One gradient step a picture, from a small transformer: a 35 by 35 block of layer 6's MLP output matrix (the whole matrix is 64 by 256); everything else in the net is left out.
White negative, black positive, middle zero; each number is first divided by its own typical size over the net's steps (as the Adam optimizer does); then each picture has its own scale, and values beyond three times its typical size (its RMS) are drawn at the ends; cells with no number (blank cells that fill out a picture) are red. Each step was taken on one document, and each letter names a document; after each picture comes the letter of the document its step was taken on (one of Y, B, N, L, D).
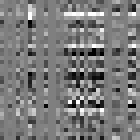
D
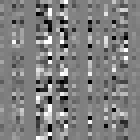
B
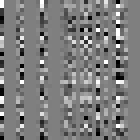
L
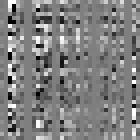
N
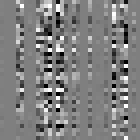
B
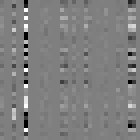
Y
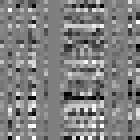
D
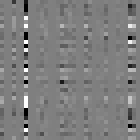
Y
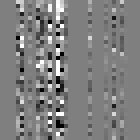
B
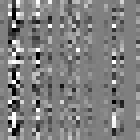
N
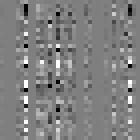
B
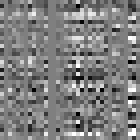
D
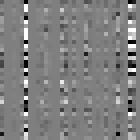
Y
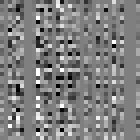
N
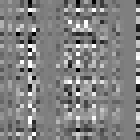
D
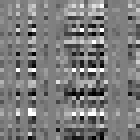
D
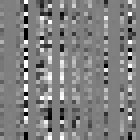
B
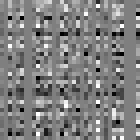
N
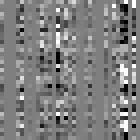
B
